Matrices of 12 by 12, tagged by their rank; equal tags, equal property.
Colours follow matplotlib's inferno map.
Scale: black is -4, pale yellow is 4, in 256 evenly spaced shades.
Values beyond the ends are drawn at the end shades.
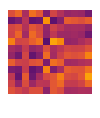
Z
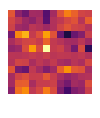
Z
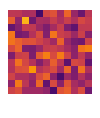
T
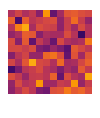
T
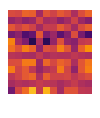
Z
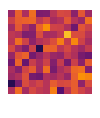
T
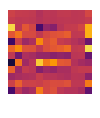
Z
